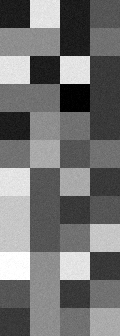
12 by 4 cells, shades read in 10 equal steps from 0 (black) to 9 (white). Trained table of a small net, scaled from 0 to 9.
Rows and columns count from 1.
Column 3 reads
1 1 8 0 4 3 6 2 4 8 2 4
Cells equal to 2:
8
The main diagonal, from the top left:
1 5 8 2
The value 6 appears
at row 6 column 2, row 7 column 3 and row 12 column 4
